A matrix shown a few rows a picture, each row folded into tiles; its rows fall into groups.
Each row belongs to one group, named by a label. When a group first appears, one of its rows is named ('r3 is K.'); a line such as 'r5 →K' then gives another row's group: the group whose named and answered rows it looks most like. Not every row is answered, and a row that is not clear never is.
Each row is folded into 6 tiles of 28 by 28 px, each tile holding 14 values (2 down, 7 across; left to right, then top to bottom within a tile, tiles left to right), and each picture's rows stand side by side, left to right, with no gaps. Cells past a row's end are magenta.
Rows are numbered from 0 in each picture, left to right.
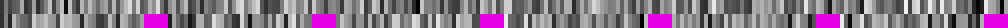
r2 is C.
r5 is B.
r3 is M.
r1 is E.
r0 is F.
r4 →C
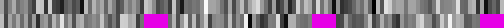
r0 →C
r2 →E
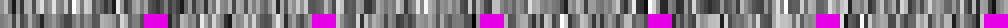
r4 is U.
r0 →E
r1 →F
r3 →B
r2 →M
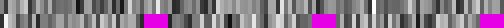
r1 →E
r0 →C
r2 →U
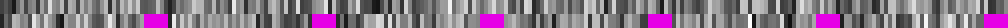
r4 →F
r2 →U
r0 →F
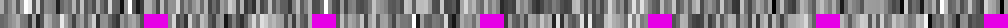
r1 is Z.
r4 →C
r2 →F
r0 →C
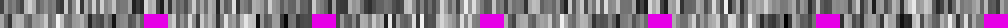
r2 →U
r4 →M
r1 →B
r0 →B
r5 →E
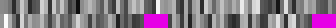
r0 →M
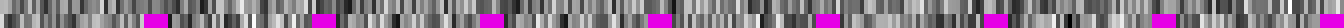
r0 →Z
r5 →B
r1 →E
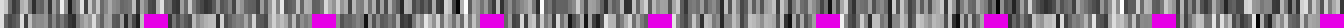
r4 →Z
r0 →M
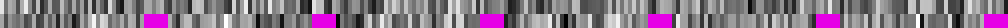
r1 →B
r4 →C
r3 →U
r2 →E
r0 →C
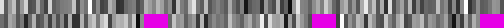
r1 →C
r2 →Z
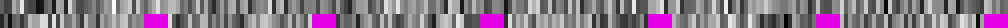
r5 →C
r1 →Z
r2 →E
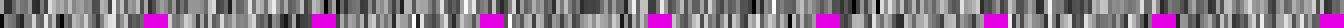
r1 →B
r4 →Z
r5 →F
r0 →E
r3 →Z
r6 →M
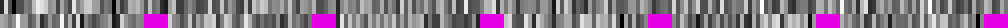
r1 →M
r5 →C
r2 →B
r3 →Z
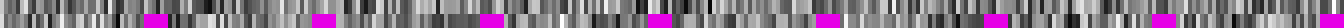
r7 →Z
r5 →M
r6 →E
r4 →F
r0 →C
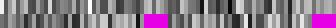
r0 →C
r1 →U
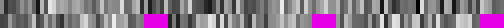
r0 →E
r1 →U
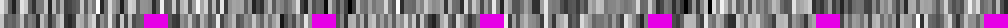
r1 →Z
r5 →F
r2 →F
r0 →M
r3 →M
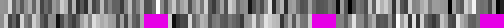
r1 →Z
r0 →Z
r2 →F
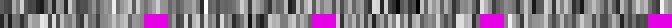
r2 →C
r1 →U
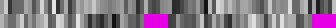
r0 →M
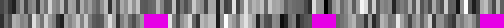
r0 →F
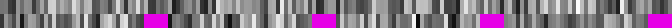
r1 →E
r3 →E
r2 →F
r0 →E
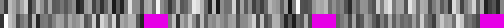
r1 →B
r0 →C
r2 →E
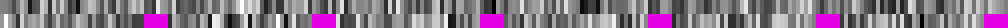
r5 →U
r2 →Z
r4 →U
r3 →Z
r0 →M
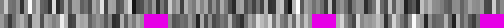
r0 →Z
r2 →M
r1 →Z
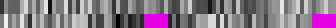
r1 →U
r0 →B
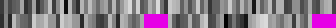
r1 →Z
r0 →F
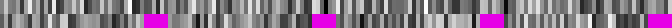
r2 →C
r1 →B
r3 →B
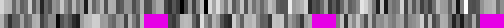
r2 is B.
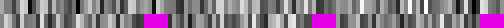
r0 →M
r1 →E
